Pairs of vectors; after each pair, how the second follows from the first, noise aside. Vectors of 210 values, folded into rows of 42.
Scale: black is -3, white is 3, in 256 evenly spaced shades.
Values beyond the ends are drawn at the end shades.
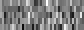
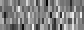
sign-scrambled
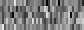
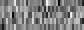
sign-scrambled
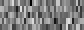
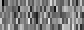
shuffled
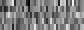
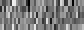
sign-scrambled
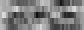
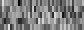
shuffled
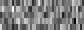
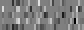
partly zeroed
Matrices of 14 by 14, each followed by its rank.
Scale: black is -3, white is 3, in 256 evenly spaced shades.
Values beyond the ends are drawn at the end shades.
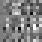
three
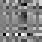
two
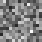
full rank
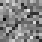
full rank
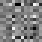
two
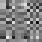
two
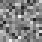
full rank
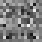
three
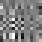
two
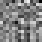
three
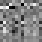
three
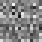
three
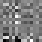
two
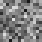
full rank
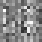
three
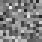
full rank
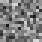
full rank
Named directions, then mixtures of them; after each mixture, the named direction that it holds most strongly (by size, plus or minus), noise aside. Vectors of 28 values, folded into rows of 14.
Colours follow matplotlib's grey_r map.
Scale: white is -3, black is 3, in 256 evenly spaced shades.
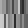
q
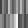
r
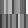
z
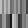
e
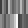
r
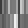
r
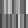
z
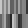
e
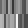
r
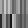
e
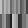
e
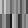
e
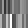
e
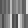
e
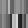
e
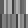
z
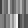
r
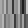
q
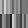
e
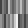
r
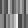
r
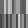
z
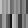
e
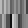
e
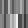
r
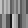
e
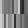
q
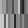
q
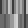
r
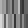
q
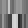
e
